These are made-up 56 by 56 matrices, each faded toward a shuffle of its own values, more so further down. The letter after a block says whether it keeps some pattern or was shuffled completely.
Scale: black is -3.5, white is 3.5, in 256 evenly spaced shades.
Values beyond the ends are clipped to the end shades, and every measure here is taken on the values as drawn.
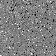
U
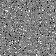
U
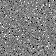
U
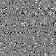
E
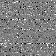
E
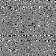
E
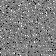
U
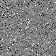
U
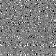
E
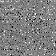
E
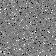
U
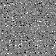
E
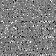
E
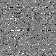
E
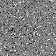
E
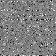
E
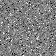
U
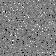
U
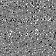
E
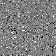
E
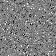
U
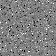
U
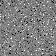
U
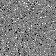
U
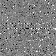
E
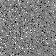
U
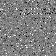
E
